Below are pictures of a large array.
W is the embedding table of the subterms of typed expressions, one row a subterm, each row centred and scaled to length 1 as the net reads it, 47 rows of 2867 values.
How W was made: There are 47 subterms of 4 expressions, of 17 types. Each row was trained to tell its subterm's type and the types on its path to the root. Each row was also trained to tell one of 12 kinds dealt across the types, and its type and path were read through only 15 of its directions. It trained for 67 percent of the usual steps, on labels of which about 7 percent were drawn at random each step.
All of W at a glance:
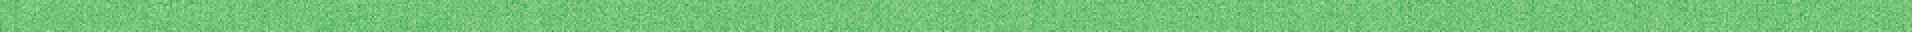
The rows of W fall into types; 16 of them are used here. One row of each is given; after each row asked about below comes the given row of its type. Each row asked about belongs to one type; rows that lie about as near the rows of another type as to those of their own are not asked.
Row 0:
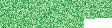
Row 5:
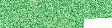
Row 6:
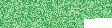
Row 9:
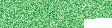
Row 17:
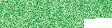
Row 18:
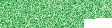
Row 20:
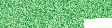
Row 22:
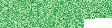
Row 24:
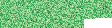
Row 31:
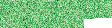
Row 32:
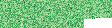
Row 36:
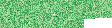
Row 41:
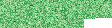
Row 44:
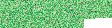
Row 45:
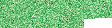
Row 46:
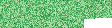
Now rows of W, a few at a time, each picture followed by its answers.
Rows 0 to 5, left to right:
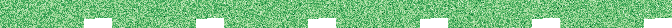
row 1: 5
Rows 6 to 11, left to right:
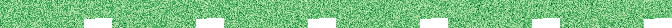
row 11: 22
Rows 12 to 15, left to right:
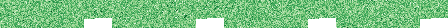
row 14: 6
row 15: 0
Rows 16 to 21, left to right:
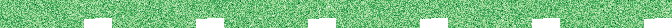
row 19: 32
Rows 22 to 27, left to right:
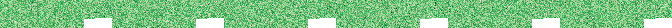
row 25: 6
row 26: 5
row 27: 20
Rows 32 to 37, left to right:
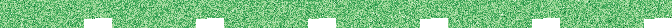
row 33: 0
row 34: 46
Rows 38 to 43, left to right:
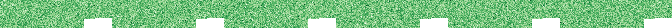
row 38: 0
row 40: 6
